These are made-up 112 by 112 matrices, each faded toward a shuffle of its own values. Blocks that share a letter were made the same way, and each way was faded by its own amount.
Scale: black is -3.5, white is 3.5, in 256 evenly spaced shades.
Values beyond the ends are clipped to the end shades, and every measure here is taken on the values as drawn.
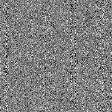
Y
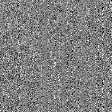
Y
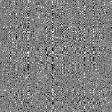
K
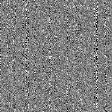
Y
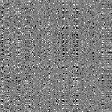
K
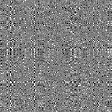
K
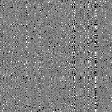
K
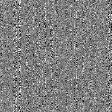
Y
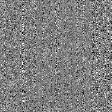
Y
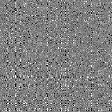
K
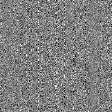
Y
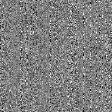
Y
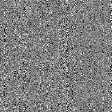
Y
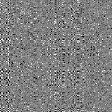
K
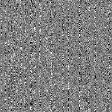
Y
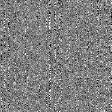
Y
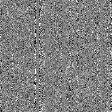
Y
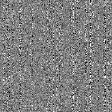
Y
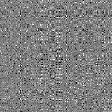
K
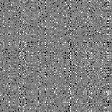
K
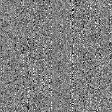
Y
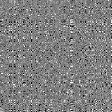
K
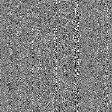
Y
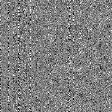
Y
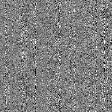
Y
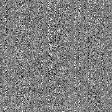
Y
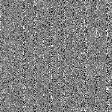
Y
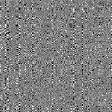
K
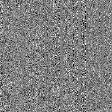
Y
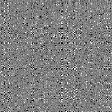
K
